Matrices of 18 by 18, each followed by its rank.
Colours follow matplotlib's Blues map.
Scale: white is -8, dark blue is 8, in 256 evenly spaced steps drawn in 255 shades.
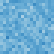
full rank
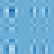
one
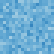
full rank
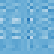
two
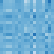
two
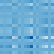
one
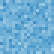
full rank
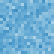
full rank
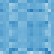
two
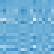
two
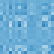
two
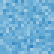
full rank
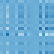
one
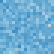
full rank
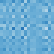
two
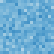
full rank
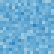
full rank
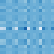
one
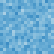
full rank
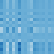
one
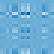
one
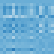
two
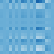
one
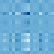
one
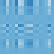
one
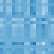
two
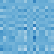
two
